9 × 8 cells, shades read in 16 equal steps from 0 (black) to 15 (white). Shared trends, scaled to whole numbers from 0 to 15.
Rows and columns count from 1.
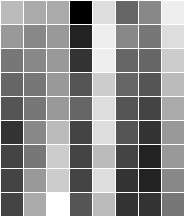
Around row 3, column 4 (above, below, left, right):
2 5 9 14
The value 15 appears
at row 9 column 3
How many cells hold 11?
5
